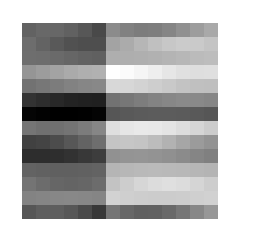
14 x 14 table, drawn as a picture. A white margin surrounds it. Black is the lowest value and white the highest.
Seam: vertical, 40% of the way across, the right part higher. Grain: streaks across. Ninth with the lowest average: middle left.
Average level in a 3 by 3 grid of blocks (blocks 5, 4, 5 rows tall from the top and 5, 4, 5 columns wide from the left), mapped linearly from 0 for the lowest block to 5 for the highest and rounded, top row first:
245
034
134
